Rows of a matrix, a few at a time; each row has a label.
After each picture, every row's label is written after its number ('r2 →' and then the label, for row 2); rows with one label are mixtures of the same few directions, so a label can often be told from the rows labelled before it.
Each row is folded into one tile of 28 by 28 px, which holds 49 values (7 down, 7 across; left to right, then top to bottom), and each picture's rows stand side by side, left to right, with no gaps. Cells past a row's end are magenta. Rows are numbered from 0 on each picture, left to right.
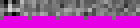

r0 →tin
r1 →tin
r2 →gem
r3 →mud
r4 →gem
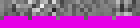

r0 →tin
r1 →gem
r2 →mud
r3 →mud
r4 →tin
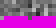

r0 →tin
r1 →mud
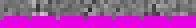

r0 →mud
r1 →tin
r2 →gem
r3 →mud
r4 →mud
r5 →tin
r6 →tin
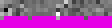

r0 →mud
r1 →tin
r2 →mud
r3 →tin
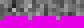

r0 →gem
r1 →mud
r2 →tin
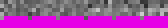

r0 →mud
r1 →mud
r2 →mud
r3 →gem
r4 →tin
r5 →gem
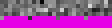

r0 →tin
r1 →tin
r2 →mud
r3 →gem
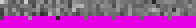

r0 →gem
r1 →tin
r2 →tin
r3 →tin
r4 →mud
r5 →tin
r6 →mud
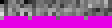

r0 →gem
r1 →gem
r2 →gem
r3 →gem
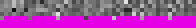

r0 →gem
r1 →tin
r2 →mud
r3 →tin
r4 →tin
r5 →mud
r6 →mud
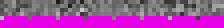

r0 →tin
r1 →mud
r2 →gem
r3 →mud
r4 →tin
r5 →gem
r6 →tin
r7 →tin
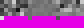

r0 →tin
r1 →gem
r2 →gem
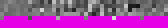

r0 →mud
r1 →gem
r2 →tin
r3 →mud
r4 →tin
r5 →gem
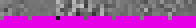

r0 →mud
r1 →tin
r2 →tin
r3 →mud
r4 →mud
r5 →mud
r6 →mud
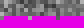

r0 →mud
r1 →tin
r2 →gem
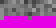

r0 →gem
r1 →mud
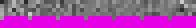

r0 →gem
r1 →mud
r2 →mud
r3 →gem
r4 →gem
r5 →tin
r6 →tin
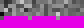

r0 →mud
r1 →mud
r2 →mud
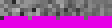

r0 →tin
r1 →mud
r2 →gem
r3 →mud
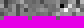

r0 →mud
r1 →tin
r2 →gem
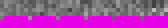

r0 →mud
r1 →tin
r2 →gem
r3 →gem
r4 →mud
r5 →gem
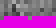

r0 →tin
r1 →gem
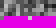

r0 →mud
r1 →tin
